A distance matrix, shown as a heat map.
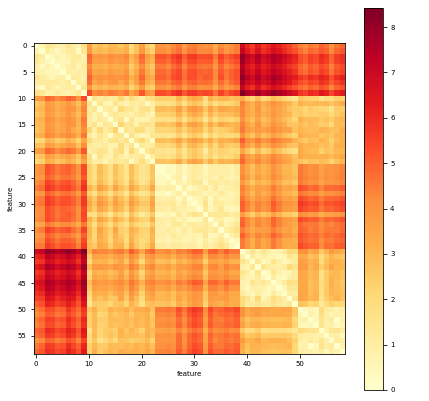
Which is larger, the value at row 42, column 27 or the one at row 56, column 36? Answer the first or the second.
the second
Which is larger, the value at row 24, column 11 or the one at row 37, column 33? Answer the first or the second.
the first
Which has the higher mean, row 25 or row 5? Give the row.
5
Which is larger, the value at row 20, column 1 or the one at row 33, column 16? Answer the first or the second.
the first
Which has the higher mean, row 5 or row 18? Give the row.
5
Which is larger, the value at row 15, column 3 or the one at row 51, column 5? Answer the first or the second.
the second
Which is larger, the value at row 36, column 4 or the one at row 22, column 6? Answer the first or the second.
the first
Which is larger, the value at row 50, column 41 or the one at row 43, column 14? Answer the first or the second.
the first
